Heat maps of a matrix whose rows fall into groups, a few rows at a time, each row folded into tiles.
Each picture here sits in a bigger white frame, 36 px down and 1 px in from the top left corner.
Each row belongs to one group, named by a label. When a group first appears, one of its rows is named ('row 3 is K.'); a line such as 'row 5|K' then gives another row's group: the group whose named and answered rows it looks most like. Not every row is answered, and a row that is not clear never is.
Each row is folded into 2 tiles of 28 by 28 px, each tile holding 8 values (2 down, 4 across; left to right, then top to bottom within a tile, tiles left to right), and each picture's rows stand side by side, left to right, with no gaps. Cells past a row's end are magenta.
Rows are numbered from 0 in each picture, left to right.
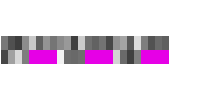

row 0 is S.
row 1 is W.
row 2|W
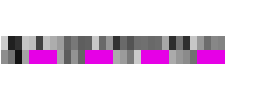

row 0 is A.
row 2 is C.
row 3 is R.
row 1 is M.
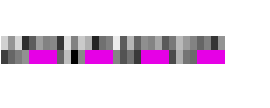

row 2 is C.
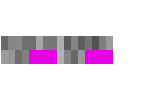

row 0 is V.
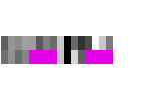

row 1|M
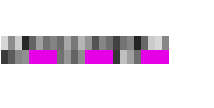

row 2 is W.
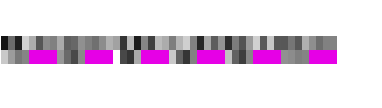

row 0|R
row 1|A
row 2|C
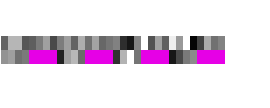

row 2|S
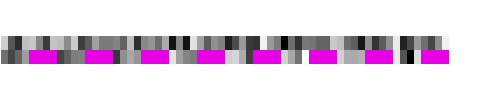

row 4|V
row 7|A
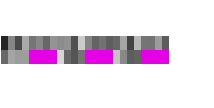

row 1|W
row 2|W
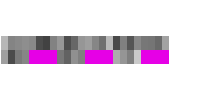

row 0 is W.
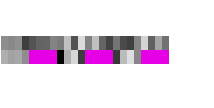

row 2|S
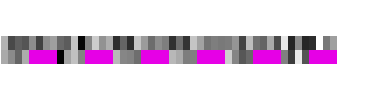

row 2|R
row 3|R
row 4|W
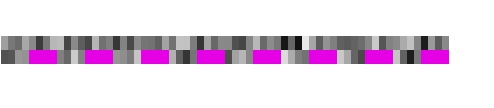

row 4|S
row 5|R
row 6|V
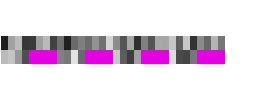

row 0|V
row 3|C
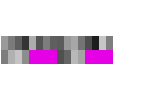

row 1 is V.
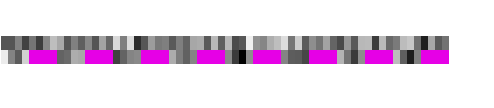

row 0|C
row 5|C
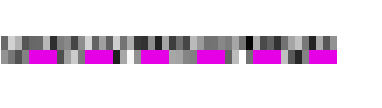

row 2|M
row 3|R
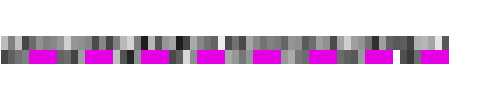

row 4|R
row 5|V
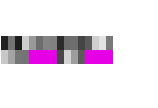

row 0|R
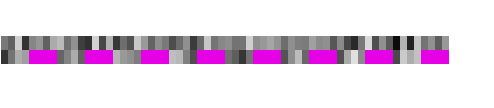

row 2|R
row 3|V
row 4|A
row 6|S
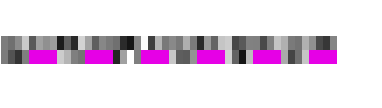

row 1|R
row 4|A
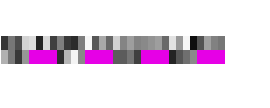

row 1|S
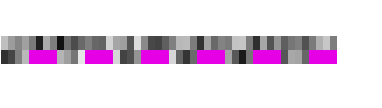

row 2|W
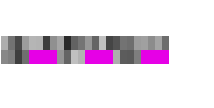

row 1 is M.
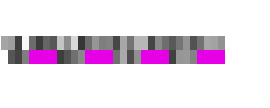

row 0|W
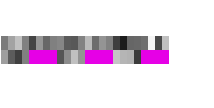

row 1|S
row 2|V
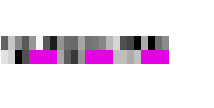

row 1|A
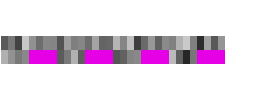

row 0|R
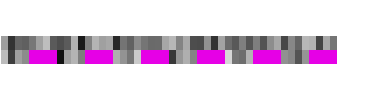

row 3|M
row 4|C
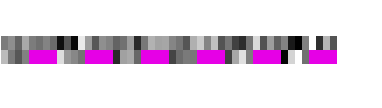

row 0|W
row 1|R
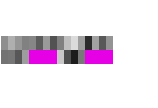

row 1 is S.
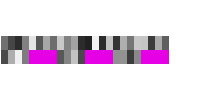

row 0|S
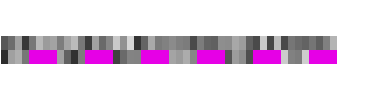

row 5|C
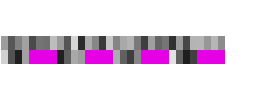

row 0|A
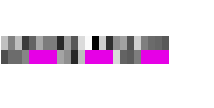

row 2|W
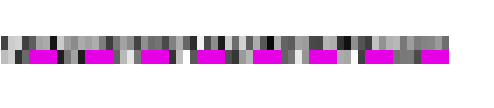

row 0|V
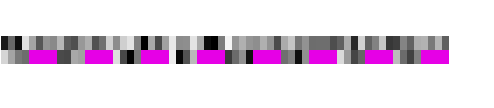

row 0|R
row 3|W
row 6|W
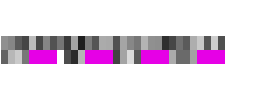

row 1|C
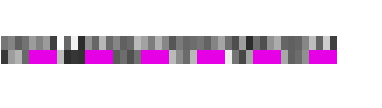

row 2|A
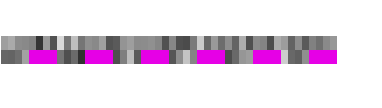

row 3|S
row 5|C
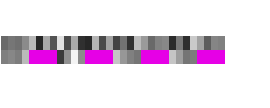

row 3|R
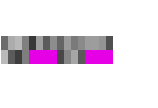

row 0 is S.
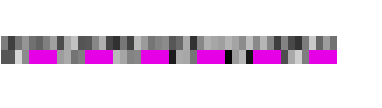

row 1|V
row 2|R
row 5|S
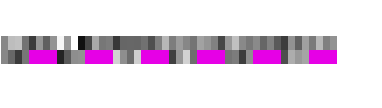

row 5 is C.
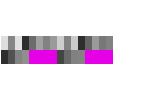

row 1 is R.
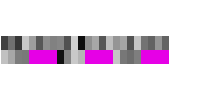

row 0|R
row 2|W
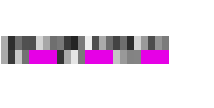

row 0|M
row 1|S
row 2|R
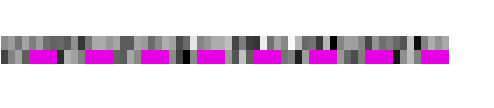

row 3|A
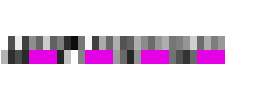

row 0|C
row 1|S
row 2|A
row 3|A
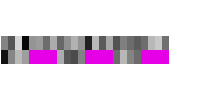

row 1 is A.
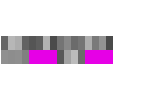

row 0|V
